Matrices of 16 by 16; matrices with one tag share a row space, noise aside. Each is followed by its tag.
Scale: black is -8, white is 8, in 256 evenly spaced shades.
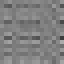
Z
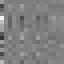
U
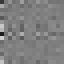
U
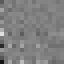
U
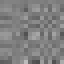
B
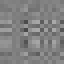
B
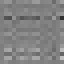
Z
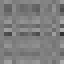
Z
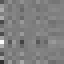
U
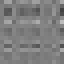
Z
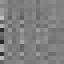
U
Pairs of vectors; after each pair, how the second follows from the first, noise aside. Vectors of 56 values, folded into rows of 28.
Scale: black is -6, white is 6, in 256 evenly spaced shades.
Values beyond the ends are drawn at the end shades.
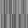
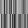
scaled up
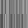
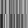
scaled up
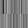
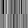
scaled up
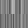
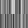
scaled up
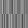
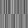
wrapped around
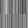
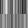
scaled up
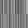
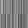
wrapped around
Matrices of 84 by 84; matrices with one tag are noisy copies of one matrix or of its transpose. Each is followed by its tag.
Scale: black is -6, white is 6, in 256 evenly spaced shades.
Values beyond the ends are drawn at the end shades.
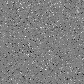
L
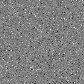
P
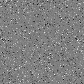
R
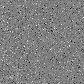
L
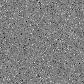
R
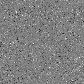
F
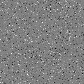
P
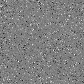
R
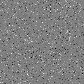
P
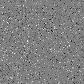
L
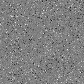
F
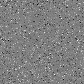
R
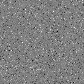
P
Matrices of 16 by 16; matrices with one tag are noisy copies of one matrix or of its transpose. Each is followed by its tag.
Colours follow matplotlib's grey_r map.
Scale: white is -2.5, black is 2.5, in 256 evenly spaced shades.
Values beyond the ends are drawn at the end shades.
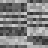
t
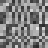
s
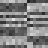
t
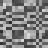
s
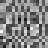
s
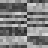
t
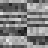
t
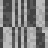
t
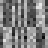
t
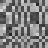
s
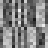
t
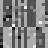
t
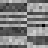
t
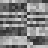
t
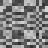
s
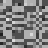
s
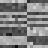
t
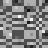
s
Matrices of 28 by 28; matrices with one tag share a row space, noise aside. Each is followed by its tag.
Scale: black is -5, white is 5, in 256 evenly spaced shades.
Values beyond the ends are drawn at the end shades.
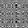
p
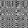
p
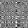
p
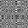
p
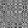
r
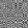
r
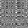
p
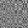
r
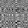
p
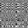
p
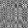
r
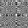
p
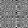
p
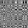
r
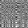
p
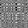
p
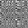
p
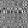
r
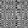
p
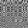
r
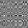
r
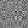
r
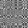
r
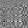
r
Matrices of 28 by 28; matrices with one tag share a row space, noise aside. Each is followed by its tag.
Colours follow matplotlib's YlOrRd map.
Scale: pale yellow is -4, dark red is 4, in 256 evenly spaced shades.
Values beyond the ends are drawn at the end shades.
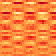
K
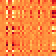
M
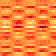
K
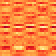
K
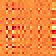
M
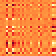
M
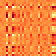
M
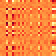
M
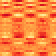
K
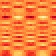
K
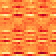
K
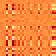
M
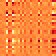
M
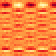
K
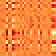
M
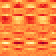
K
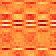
K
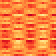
K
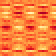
K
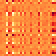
M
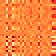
M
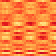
K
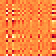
M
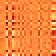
M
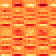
K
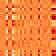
M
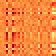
M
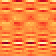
K
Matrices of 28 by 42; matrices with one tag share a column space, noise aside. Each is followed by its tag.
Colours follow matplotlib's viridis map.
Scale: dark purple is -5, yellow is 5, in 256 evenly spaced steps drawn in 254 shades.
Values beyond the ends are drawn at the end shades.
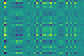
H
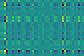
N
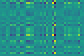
H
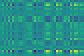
N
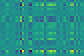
N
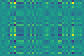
H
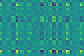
N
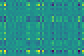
N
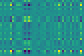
N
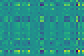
N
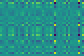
H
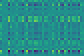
N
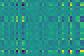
N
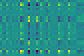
N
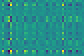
N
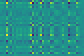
H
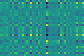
H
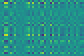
H
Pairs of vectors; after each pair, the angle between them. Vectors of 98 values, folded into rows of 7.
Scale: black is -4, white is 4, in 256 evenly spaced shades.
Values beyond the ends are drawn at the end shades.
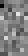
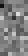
nearly parallel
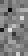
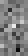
partly aligned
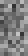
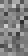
partly opposed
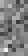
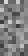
partly opposed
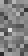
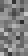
partly opposed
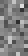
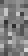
orthogonal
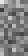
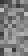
nearly opposite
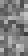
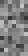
nearly opposite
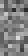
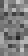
nearly opposite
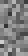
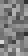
nearly parallel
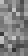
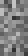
partly aligned
